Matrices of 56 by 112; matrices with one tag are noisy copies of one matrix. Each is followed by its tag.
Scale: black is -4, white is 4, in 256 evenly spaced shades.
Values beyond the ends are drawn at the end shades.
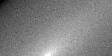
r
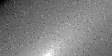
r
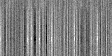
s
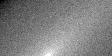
r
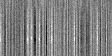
s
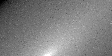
r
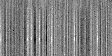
s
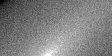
r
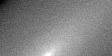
r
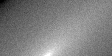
r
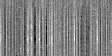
s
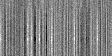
s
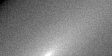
r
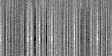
s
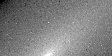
r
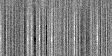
s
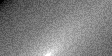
r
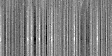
s
